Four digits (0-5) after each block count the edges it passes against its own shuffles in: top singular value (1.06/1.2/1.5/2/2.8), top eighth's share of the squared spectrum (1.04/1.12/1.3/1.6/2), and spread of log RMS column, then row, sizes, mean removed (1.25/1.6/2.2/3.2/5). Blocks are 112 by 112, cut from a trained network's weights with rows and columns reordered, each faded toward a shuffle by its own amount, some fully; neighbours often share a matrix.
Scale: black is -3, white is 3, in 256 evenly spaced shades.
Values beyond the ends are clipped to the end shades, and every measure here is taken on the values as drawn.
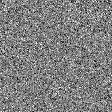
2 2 0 1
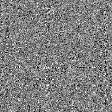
3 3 2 2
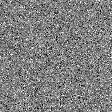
1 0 0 0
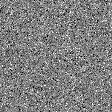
0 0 0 0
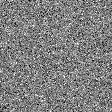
0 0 0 0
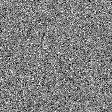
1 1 0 0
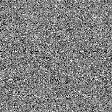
2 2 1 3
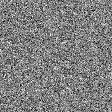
2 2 0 0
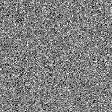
2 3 1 1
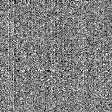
3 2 1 2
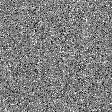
0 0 0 0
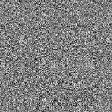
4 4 2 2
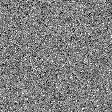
0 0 0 0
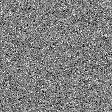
0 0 0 0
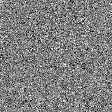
2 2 0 2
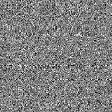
3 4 2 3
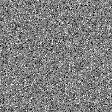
2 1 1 1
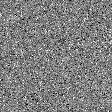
1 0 0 0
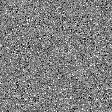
2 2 1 0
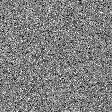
1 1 0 0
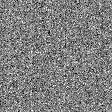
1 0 0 0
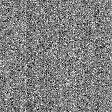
2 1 0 0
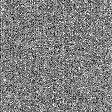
2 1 0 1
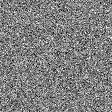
1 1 0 0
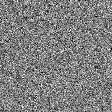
2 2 0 0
